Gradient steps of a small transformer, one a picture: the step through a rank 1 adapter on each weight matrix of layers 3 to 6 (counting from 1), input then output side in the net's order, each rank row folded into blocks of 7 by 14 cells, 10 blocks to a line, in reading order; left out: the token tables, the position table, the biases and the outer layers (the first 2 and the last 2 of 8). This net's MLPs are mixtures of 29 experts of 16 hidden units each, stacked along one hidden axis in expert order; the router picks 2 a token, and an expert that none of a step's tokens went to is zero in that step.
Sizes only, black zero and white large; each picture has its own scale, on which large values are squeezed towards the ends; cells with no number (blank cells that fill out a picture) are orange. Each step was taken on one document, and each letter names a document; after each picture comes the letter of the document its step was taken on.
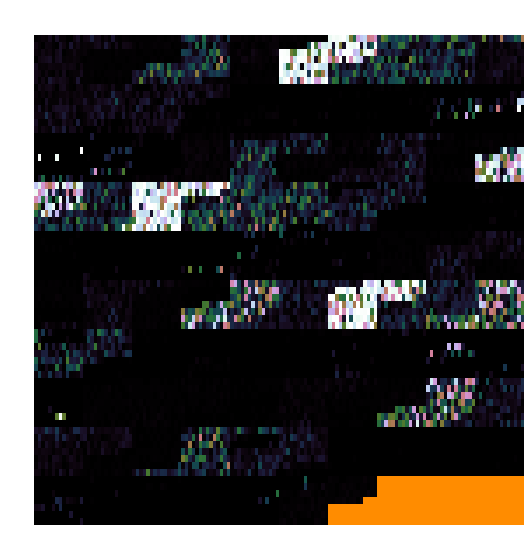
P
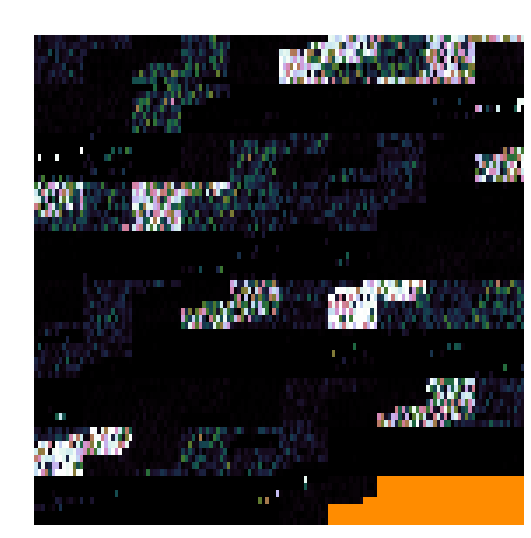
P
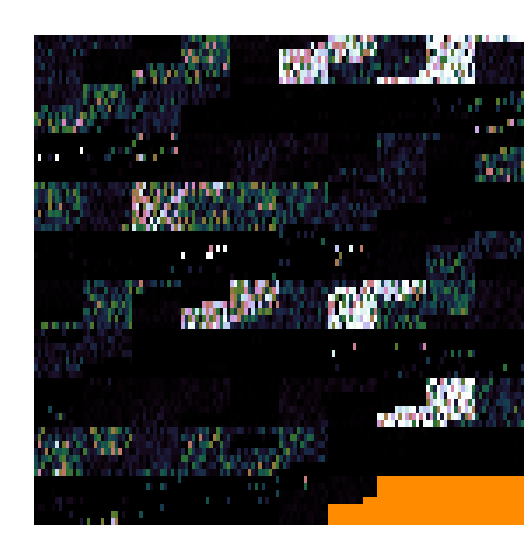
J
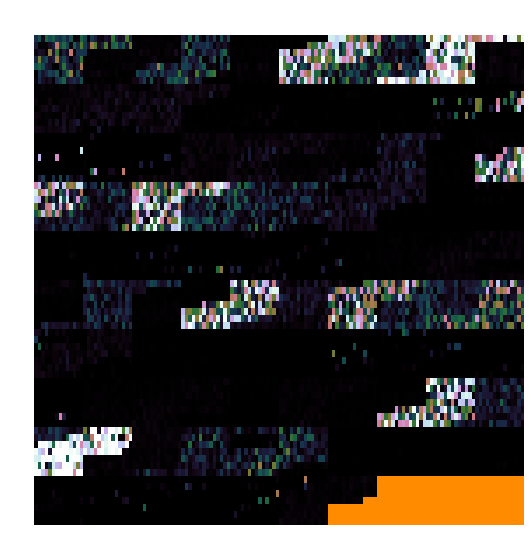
P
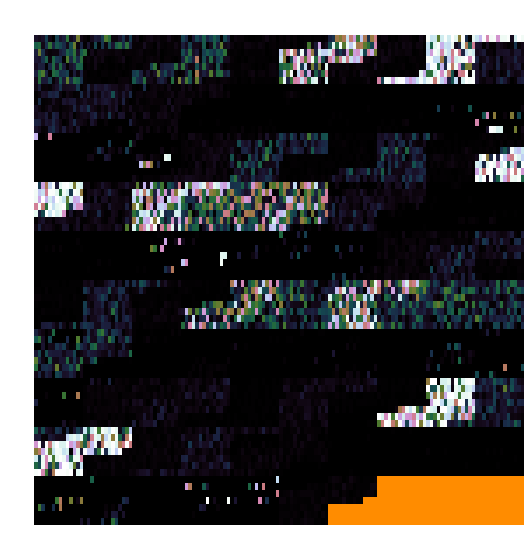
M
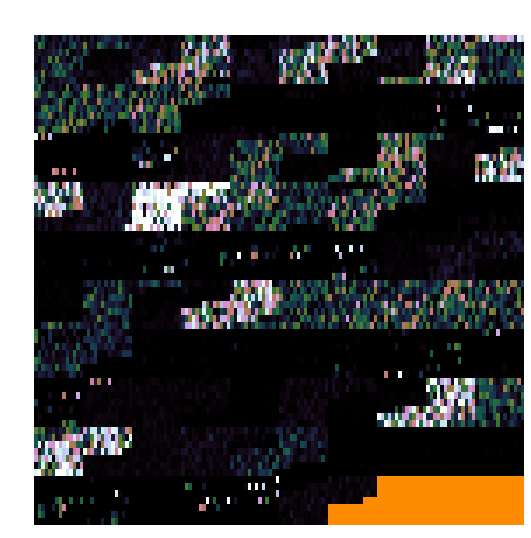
M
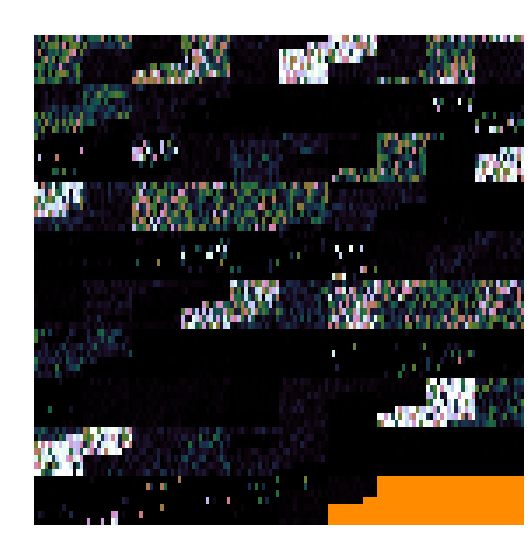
J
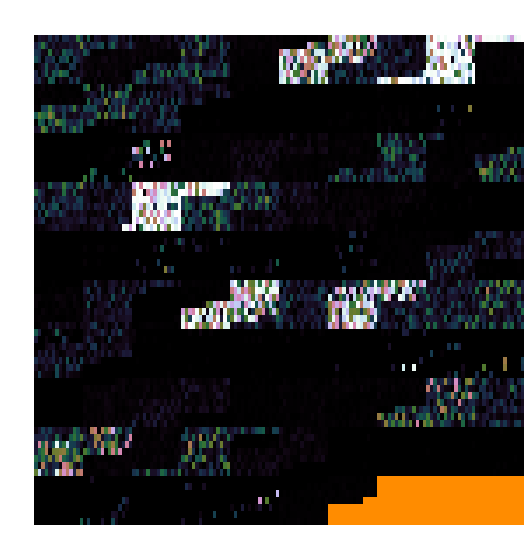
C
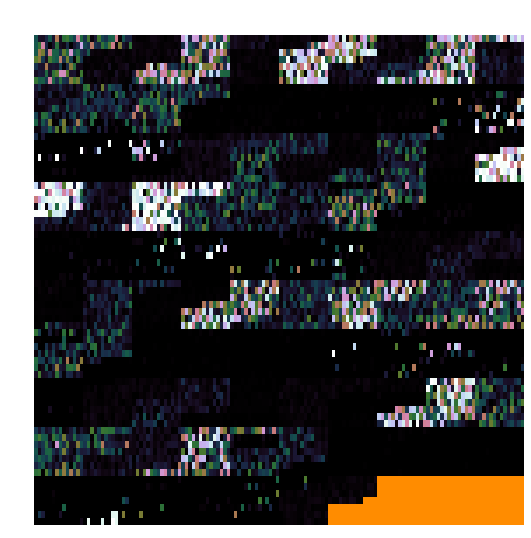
J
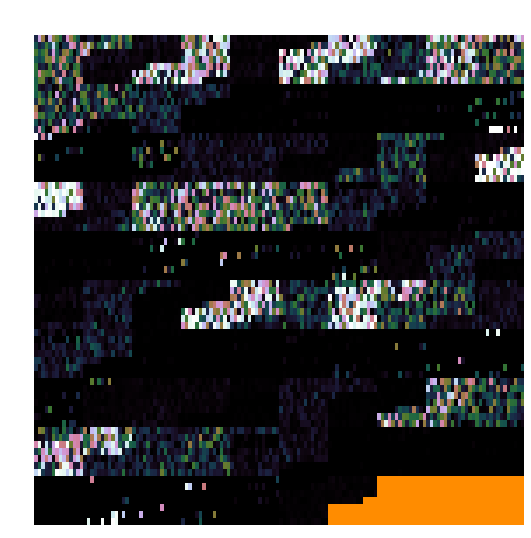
M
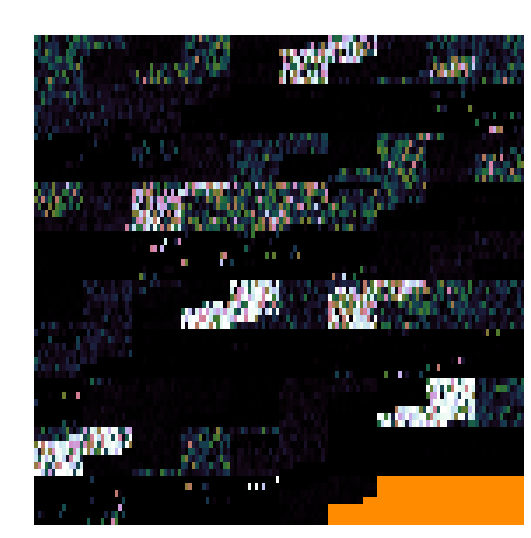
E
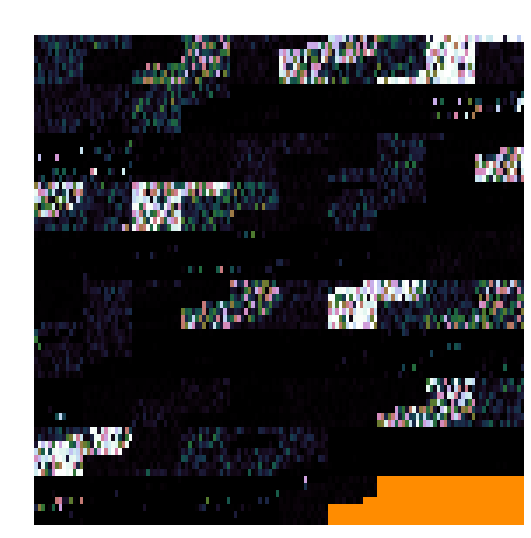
P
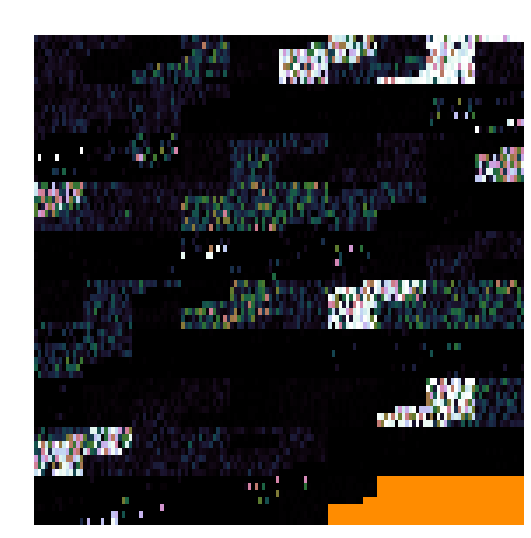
J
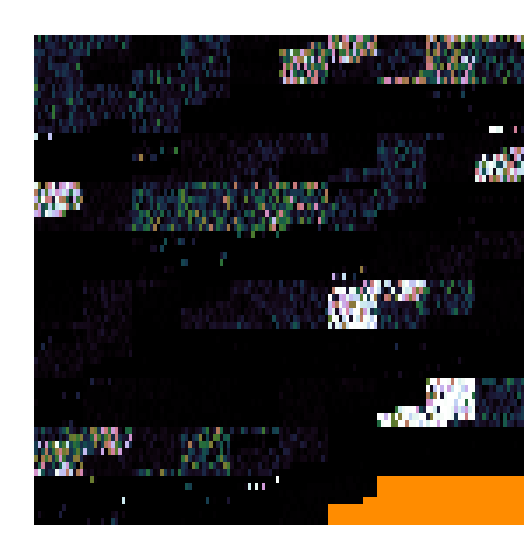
E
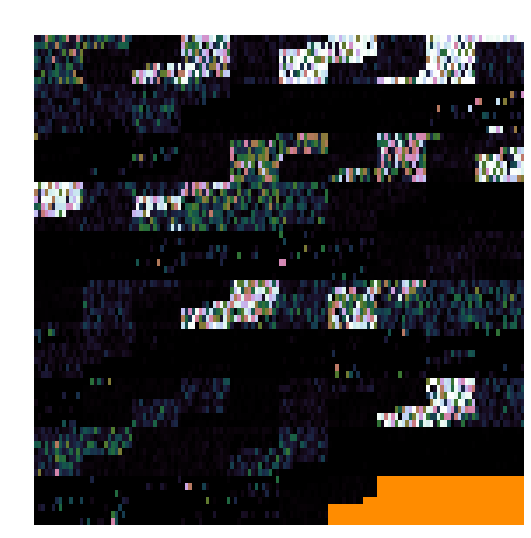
M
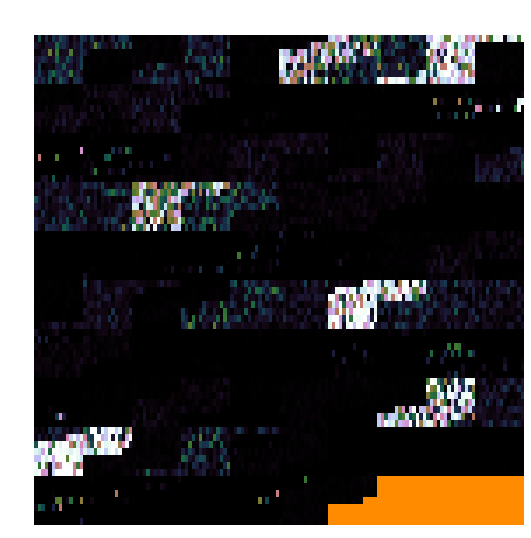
P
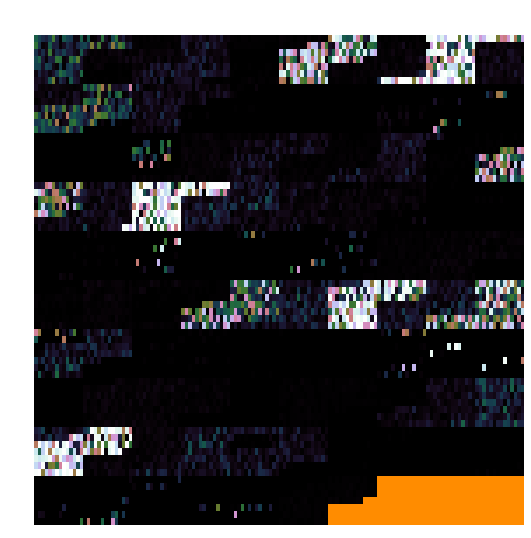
C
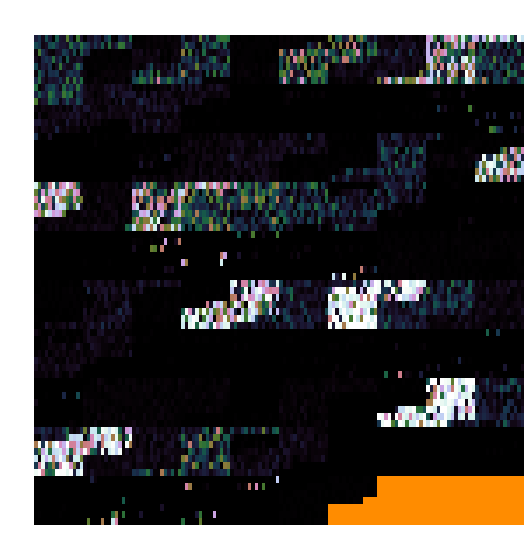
E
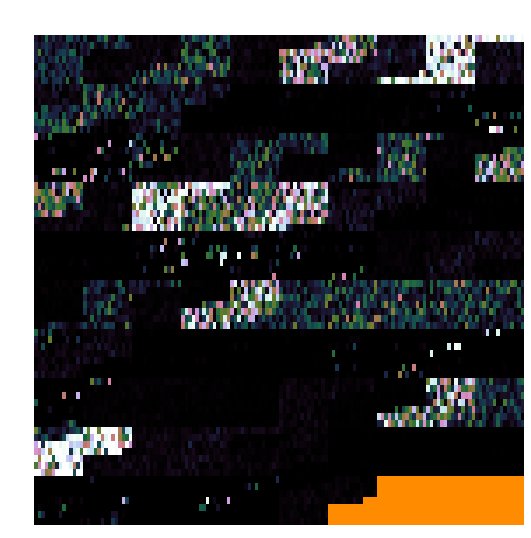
M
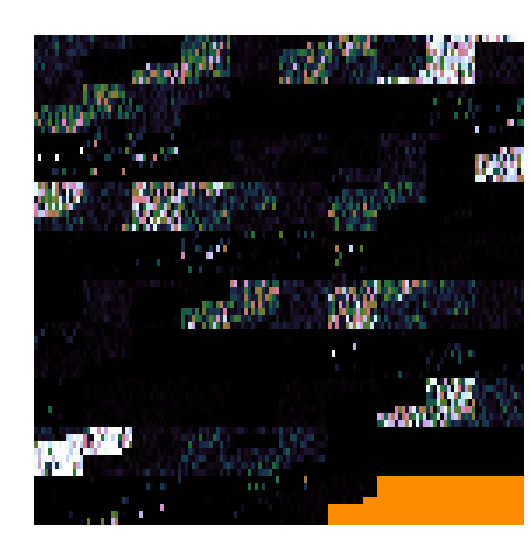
J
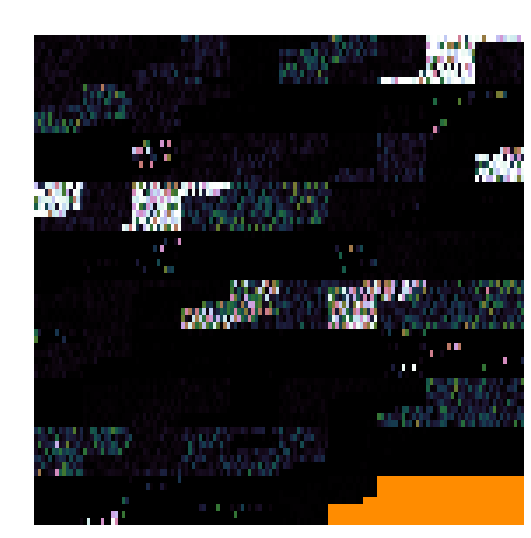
C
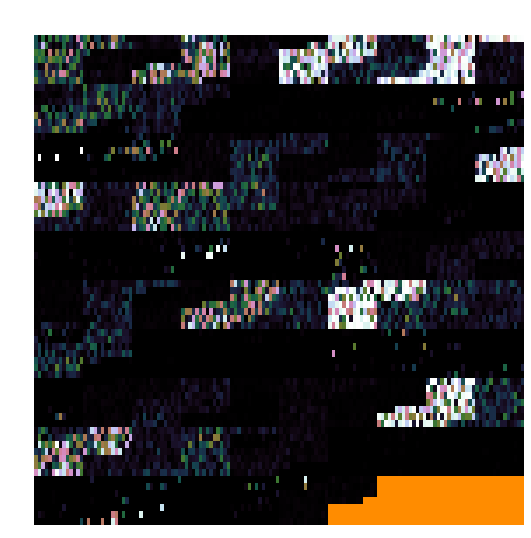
J
